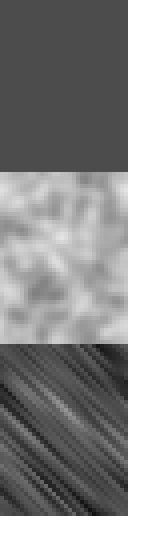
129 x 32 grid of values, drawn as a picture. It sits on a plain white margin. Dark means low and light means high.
The table splits into 3 rows of 1 panel. Panel 1,1: low, flat. Panel 2,1: high, blotchy. Panel 3,1: low, slanting down to the right.
